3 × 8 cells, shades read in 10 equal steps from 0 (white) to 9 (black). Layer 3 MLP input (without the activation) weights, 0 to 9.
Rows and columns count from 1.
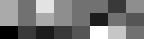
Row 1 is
3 5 1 4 5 5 7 4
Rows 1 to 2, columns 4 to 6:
4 5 5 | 4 5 8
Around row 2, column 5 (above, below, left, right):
5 6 4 8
